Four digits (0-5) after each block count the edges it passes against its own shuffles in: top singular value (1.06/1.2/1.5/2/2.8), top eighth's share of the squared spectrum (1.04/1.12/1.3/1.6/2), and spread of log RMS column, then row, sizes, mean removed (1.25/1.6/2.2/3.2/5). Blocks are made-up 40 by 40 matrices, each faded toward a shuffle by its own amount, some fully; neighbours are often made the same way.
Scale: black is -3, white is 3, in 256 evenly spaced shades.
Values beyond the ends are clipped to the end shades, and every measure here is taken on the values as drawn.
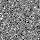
0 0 0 0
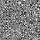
2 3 2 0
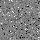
0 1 0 0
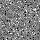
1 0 0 0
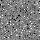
0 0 0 0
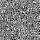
1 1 2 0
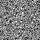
0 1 0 0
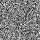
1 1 0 0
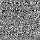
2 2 0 3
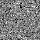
1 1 0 2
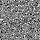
0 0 0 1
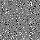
2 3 1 0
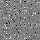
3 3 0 1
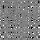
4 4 2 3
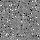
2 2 0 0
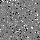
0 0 0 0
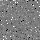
1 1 0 0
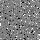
0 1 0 0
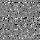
3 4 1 2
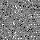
2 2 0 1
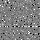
3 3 0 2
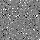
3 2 0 1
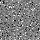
2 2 0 0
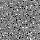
2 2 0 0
